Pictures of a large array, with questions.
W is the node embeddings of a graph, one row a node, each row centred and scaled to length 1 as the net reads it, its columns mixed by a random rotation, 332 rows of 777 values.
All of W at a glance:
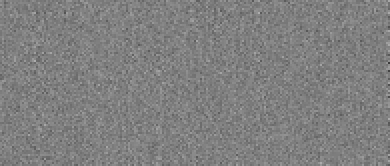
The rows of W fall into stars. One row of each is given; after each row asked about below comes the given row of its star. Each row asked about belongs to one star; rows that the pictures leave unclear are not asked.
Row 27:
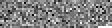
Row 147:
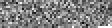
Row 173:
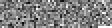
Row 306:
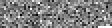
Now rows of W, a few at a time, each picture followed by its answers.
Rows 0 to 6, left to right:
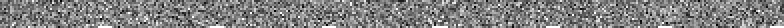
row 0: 173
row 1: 27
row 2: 27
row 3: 27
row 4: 173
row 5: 173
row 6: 147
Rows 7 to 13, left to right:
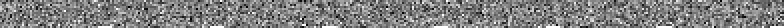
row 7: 147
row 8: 306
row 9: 306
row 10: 27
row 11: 173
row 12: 27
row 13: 306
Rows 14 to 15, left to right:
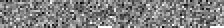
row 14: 147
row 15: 173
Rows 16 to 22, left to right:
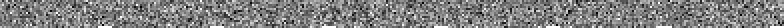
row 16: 173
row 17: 306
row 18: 27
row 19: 173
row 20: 173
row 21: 27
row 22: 173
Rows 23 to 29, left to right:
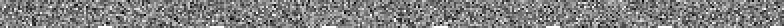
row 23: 173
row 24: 27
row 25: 27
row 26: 27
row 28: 147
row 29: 306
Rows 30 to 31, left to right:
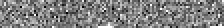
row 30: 27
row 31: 27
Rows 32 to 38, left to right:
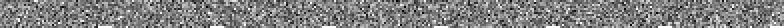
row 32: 147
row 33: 306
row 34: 27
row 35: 173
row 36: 173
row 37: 27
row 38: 173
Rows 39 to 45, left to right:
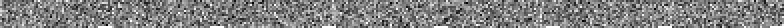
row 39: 147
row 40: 147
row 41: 173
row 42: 27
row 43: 27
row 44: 173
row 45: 147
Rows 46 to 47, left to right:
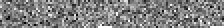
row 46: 173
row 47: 27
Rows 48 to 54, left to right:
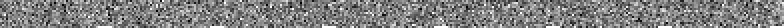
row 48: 27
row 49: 306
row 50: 147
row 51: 306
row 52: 173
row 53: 306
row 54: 173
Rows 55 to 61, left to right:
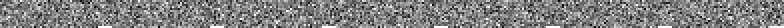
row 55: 306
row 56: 173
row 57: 147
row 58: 173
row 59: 147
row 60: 306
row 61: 147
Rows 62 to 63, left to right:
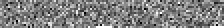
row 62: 147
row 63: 306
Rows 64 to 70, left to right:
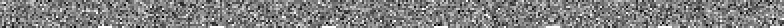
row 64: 306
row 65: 27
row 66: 147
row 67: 27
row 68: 27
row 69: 147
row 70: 173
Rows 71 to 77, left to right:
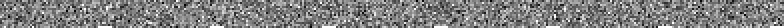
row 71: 173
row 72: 173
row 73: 147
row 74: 306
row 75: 27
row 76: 306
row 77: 173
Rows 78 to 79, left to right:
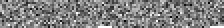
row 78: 147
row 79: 27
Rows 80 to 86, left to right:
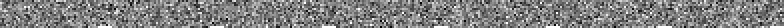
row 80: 147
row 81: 27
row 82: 147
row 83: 147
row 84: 147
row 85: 147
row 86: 306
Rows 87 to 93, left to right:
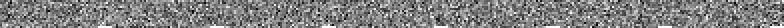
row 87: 173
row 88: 147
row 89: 173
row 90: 173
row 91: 147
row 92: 306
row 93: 27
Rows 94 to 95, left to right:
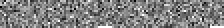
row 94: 27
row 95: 147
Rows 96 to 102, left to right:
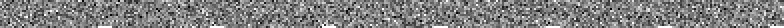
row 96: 147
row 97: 147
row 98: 306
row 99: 27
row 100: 27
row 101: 306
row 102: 173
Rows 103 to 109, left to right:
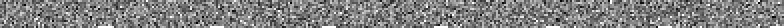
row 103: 147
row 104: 147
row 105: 27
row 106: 27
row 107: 27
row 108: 306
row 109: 173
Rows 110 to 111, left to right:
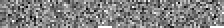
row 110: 173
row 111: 173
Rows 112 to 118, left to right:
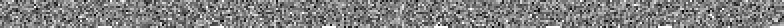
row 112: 27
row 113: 27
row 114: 147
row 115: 173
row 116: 27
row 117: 306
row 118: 27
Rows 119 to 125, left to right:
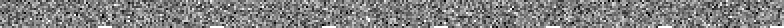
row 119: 173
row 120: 27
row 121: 27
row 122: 27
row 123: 147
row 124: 306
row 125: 147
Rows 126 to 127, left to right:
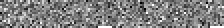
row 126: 306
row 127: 173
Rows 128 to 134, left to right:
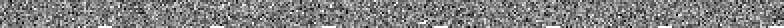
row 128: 173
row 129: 173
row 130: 147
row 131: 27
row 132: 27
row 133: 147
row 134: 147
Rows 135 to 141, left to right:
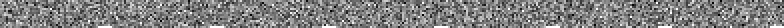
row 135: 27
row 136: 147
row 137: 147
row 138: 27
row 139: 27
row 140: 173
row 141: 306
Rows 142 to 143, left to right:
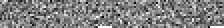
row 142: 173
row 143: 306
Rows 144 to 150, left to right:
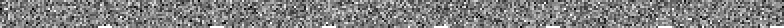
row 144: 306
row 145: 306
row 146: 173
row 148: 173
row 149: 306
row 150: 147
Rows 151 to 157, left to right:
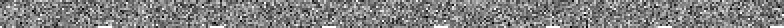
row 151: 147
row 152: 27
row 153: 147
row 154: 147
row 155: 306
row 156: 147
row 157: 306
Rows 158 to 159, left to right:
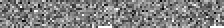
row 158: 173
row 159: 306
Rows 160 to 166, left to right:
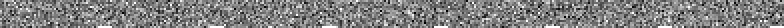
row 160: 27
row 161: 27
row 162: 306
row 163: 306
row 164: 147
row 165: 173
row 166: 27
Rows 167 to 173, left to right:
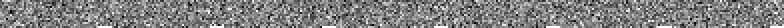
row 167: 27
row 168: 147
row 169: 306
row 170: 173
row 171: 306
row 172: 27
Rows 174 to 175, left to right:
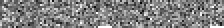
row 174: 306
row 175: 173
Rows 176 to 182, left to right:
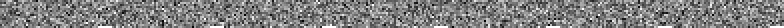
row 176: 27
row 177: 27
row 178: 306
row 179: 173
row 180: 147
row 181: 27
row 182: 27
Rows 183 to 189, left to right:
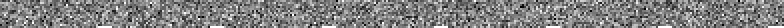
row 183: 27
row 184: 306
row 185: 147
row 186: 306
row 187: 173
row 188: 306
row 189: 27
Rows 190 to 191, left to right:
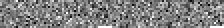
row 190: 147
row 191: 173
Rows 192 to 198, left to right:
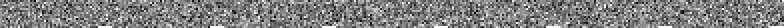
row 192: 27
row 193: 306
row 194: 27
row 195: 173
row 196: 306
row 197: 173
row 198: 27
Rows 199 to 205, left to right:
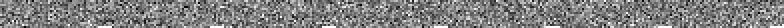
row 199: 27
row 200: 173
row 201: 306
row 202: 147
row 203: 27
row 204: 147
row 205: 173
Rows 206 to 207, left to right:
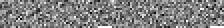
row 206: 27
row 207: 147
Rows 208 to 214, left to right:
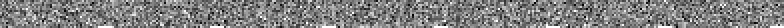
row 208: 27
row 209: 147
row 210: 173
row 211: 173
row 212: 173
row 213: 173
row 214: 147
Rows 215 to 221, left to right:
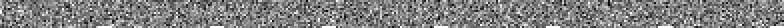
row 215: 147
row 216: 173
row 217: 147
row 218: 173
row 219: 306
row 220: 306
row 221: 27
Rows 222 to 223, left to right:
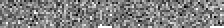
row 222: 173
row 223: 173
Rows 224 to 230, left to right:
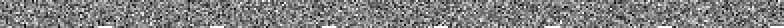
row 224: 27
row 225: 147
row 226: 306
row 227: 147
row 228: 27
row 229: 27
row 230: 27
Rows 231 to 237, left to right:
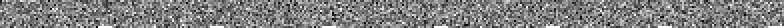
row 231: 306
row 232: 147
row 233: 27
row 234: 306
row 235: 147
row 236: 173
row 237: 27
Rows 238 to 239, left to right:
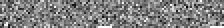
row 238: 173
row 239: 27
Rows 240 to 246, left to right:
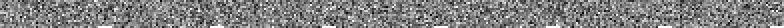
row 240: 147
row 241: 306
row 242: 173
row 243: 27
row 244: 147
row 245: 306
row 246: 173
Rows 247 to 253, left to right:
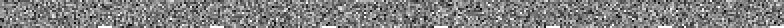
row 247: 147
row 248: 147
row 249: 27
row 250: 306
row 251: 306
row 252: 173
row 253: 147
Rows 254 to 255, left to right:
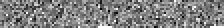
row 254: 173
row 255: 306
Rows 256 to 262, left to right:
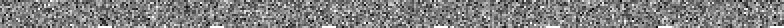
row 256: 147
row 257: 173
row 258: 173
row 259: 147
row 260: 173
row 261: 306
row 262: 173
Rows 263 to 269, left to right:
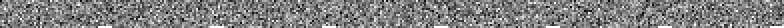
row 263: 306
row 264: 173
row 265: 173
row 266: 173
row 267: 27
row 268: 306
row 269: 147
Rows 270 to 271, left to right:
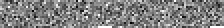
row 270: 147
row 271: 306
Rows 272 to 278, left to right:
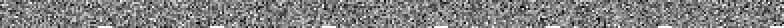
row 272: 27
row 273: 147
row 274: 147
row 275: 306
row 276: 173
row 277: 306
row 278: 173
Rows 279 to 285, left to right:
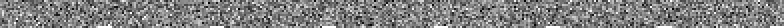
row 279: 147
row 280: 27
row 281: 306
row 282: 173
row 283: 147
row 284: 27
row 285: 173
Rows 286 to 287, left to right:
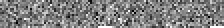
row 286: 173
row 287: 306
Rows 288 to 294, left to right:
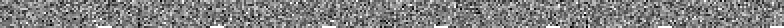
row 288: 27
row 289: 306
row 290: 147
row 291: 147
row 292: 173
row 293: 306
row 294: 306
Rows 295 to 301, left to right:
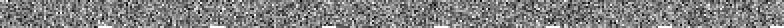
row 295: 173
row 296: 173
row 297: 147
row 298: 306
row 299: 147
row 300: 173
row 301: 173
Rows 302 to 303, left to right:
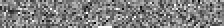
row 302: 27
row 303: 306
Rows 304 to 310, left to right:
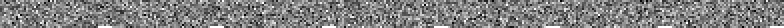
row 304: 306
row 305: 27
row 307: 173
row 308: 27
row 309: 306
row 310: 147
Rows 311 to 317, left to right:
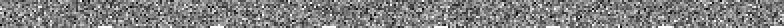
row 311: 147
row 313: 27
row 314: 173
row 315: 173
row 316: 306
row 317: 306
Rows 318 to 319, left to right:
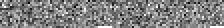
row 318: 173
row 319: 173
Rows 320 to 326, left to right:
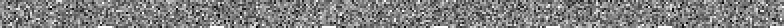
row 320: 147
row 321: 147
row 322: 173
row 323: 27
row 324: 173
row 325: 173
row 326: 173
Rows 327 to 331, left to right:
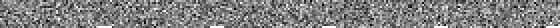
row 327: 27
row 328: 306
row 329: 306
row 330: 173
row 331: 173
